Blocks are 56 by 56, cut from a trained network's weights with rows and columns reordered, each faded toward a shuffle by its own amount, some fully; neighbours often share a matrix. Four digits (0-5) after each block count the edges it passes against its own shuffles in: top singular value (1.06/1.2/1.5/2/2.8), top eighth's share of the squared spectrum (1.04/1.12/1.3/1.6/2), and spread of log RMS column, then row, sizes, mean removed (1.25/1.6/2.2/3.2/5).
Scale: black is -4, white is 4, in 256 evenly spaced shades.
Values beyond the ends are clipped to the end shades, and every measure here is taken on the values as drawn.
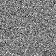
1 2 0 0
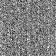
2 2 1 0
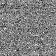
1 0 0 0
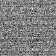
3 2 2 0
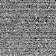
3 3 2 0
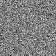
1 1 0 0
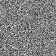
0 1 0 0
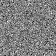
0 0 0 0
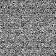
2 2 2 0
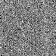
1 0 0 0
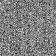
1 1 0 0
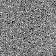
0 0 0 0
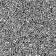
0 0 0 0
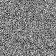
1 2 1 0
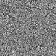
2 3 1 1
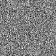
3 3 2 1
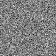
2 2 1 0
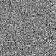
3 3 1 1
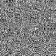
3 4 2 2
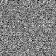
2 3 1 1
